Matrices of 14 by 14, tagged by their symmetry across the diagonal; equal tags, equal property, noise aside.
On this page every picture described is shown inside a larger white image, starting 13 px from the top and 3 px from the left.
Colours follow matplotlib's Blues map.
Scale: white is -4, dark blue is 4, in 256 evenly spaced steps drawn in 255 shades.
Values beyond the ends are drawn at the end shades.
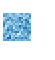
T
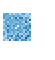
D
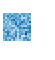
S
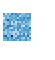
T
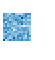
T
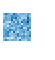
S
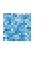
T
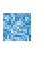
T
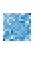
D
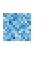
T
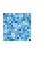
D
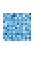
S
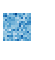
T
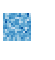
T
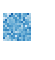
D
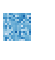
S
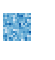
S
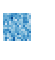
T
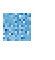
S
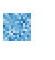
S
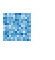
S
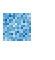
D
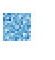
D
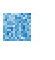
T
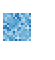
D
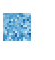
S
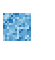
D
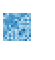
D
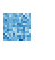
S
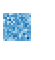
D
